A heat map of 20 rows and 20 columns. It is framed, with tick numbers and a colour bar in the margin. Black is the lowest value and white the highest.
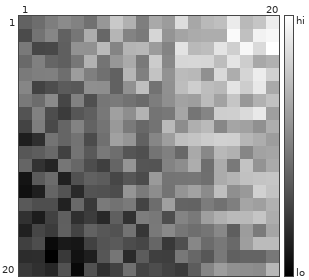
The halves do not mirror each other. The ninth with the highest average is the top right. No regular stripes run through it. Values rise toward the top right. The bottom left is the ninth with the lowest average. On average the colour sits 50% of the way up the scale.
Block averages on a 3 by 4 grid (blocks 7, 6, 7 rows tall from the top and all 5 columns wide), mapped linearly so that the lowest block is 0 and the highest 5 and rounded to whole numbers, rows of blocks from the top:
2345
1234
0123
